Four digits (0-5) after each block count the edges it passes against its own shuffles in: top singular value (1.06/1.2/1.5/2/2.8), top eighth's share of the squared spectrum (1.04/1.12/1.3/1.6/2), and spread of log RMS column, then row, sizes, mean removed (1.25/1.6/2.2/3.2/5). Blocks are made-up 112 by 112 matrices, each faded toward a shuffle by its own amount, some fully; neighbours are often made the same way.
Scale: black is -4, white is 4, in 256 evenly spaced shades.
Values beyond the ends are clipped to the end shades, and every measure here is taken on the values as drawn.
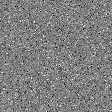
0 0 0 0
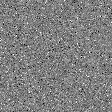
0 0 0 0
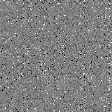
4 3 1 1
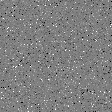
0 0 0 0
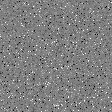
0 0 0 0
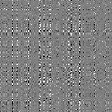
5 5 4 3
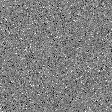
2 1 0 0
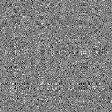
4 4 2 3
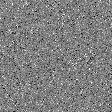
2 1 0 0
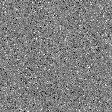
2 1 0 0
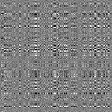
5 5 4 4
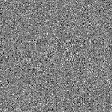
4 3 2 2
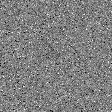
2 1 0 0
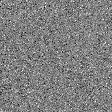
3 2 0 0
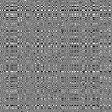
5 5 4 4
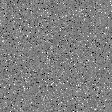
2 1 0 0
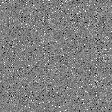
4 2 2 1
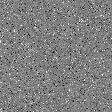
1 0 0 0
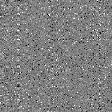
4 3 2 2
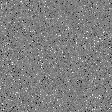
0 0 0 0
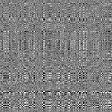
5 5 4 4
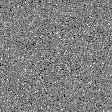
2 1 0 0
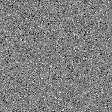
3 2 0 0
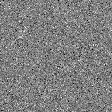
3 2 0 0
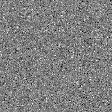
3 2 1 0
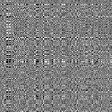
5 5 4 4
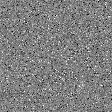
2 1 0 0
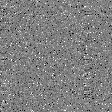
3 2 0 1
